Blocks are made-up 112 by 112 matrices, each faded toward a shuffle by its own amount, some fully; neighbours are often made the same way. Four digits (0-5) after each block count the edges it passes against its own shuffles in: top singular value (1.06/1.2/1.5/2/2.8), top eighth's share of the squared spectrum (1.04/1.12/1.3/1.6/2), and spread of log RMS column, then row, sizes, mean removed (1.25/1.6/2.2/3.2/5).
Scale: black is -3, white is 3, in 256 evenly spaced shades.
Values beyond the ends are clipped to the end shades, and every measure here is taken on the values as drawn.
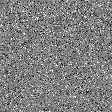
0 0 0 0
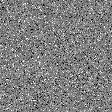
1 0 0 0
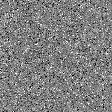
2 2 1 0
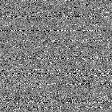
2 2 0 4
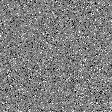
0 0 0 1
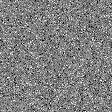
0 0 0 0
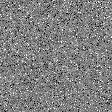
0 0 0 0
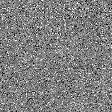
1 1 0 2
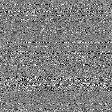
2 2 0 4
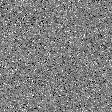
0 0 0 0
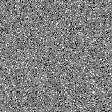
3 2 1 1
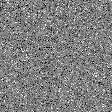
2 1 0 0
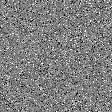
2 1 0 0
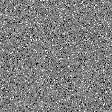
3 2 0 0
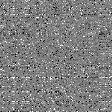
4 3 1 2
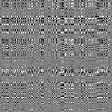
5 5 4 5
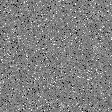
0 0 0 0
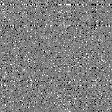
4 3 2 2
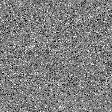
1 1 0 2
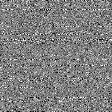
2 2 0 4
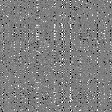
5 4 3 2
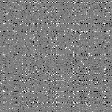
5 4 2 3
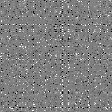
5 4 2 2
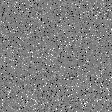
2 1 0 0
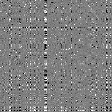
5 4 3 3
